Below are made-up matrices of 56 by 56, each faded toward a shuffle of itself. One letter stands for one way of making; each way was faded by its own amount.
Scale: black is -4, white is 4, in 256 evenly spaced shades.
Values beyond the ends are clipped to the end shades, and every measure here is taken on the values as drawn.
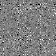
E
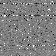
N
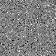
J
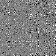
E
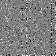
E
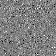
J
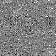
J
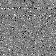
N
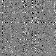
E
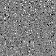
J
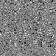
J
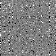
E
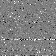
N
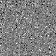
J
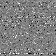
N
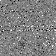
N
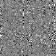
E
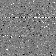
N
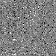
J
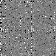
E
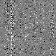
E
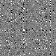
E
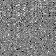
J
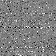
N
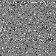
N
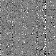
E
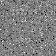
J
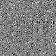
J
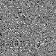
J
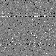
N
